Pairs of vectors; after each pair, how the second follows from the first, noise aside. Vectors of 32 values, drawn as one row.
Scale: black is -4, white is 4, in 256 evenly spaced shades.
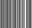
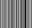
negated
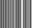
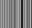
negated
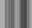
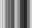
scaled up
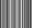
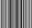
negated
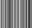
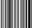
scaled up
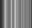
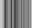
negated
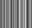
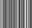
sign-scrambled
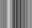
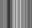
negated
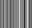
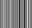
sign-scrambled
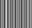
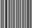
negated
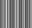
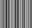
negated
